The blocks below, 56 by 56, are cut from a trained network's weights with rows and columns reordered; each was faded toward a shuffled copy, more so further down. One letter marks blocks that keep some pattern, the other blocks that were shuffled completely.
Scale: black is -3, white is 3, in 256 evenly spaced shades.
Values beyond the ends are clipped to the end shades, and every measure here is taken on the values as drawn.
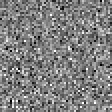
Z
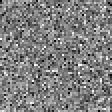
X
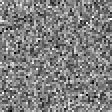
X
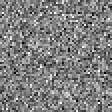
X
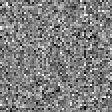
Z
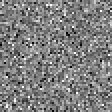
X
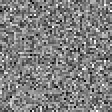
X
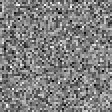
X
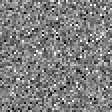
X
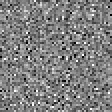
Z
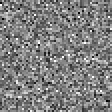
X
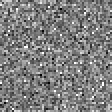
X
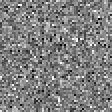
Z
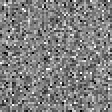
Z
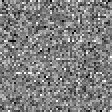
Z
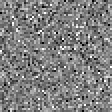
X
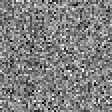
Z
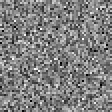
X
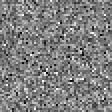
X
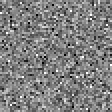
X
